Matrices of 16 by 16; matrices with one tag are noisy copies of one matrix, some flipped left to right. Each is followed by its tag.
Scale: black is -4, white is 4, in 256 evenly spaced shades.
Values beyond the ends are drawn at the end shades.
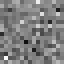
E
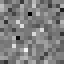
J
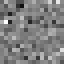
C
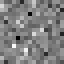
J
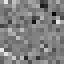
C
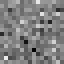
E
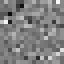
C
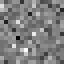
J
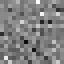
E
